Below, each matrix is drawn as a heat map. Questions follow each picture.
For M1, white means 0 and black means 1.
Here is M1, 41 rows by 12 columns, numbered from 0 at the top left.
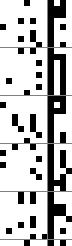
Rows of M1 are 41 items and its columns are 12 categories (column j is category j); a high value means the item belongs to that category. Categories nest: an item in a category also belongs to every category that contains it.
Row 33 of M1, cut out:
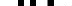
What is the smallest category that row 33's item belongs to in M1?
3
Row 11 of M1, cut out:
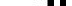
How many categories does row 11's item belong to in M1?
2
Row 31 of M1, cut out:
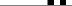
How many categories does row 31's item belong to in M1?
2
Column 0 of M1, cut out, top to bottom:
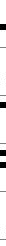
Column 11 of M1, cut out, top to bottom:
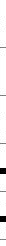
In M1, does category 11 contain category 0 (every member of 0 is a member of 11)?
no
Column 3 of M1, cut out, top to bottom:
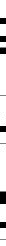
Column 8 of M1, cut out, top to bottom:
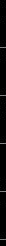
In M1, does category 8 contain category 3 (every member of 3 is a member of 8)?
yes
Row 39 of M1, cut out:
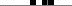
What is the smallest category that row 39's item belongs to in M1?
7
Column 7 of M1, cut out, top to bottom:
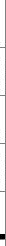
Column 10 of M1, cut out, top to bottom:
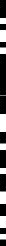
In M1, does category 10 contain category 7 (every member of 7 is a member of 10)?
no
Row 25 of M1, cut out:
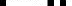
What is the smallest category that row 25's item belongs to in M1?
0
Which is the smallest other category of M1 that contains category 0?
10
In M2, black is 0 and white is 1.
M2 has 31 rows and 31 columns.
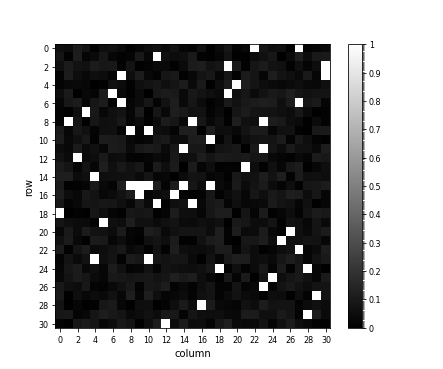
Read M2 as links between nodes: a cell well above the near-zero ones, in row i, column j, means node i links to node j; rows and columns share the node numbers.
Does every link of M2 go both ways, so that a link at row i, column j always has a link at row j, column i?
no
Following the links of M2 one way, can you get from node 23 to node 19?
no
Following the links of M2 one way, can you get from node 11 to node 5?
no
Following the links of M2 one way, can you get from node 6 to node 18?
yes
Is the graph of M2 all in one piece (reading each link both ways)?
yes
